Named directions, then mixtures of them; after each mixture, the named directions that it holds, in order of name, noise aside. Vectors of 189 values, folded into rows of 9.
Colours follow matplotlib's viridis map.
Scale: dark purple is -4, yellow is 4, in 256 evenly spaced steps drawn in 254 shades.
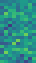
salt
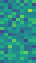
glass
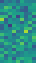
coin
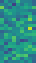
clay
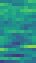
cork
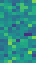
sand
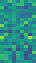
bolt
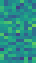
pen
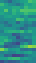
cork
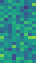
bolt, coin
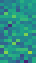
salt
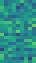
pen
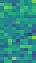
cork, sand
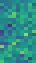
glass, salt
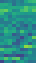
cork, sand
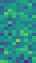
salt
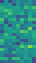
clay, coin, cork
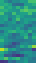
cork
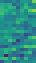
cork, pen, sand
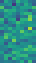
clay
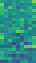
bolt, cork, pen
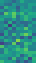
salt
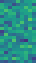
clay, cork, glass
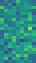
clay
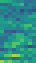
cork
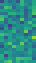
coin, sand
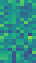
bolt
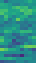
cork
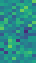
coin, glass, sand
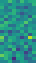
bolt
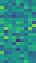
clay, pen, salt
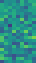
bolt, coin, cork
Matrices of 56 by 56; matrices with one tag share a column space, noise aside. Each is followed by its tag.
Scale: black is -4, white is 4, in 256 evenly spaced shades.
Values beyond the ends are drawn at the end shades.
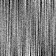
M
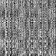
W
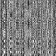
W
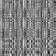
W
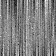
M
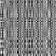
W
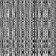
W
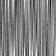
M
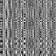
W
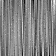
M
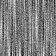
M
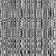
W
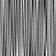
M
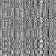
W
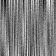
M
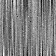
M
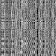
W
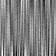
M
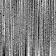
M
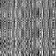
W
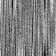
M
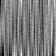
M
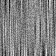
M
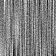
M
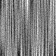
M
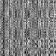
W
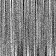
M
